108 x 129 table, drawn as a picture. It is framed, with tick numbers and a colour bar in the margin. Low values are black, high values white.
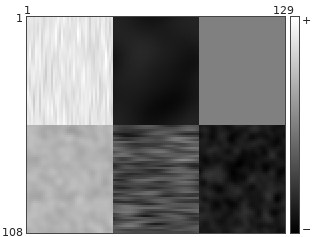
It is made of 2 by 3 panels. Panel 1,1: very high, streaked downward, faint in contrast. Panel 1,2: very low, smooth, faint in contrast. Panel 1,3: middling, flat. Panel 2,1: high, blotchy, faint in contrast. Panel 2,2: low, streaked across. Panel 2,3: very low, blotchy, faint in contrast.
